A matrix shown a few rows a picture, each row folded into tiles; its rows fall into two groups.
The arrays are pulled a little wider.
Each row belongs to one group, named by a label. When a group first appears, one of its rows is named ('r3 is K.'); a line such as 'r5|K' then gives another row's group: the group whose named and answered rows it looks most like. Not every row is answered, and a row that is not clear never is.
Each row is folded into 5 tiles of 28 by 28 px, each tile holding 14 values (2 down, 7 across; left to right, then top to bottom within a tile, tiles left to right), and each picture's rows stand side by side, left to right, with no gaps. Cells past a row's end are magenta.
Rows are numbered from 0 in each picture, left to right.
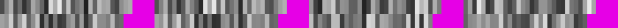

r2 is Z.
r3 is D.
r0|D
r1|D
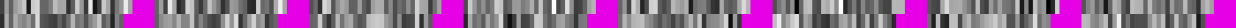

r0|D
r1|D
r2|Z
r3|D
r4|D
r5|D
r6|Z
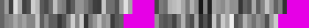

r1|Z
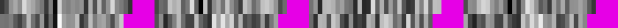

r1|Z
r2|Z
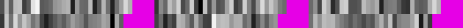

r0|D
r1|Z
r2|D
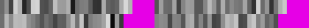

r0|D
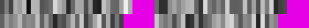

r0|D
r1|Z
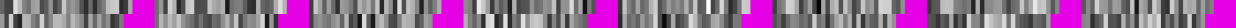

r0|Z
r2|D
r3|Z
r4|D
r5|Z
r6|Z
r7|Z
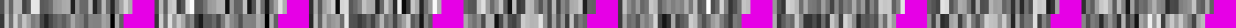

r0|D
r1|D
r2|D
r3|Z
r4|D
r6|Z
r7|Z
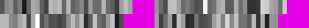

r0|D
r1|Z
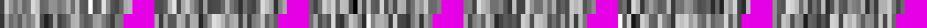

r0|D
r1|Z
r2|Z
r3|Z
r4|Z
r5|Z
